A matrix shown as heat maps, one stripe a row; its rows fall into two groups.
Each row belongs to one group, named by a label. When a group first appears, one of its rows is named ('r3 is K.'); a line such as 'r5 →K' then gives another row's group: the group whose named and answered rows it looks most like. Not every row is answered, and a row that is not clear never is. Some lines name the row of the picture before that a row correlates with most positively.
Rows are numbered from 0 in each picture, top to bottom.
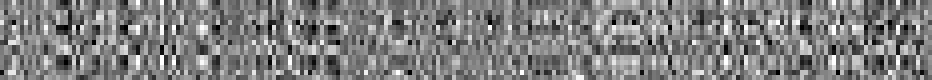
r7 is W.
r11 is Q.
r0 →Q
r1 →Q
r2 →W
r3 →W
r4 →W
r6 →Q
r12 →Q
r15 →W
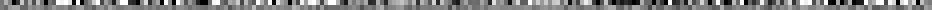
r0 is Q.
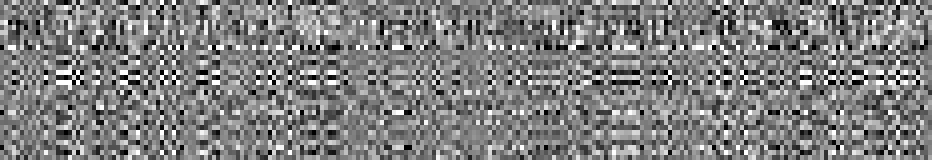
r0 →Q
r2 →W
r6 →W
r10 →Q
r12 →Q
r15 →Q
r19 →Q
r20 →W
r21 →W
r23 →Q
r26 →Q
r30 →Q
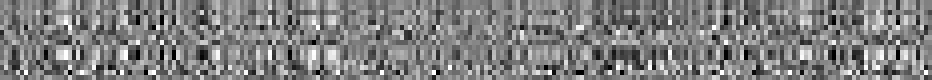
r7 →W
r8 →Q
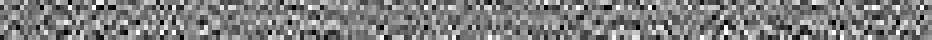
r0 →W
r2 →Q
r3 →W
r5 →W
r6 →Q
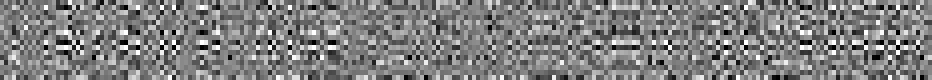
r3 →W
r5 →W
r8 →Q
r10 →Q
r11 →W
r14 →Q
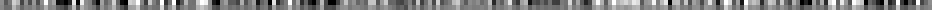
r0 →Q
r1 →Q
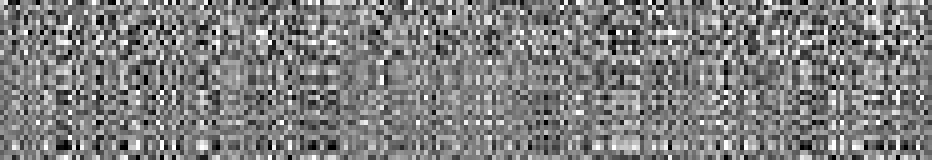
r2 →W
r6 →W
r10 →W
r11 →Q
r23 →W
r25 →Q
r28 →Q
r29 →Q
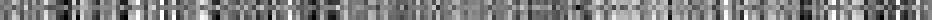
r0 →Q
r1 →W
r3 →Q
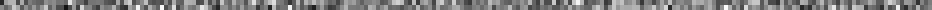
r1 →Q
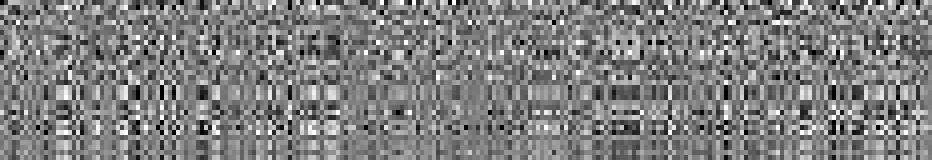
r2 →W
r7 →Q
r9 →Q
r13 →W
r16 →Q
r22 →W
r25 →W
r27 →Q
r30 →W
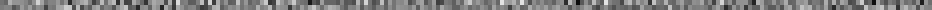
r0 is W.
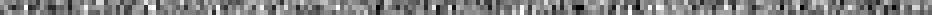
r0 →W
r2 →W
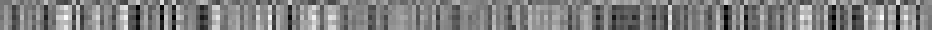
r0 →Q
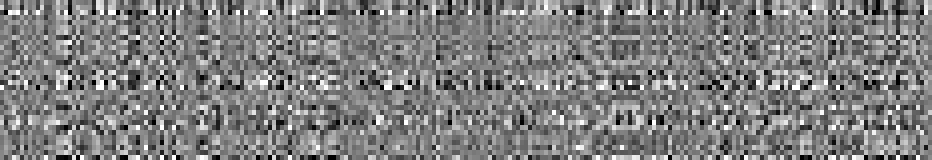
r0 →W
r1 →W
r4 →W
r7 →Q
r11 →W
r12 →Q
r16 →W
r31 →Q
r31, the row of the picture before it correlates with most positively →0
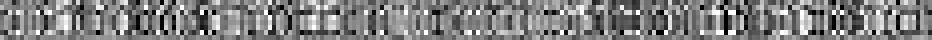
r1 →W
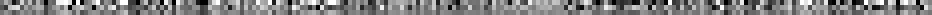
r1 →W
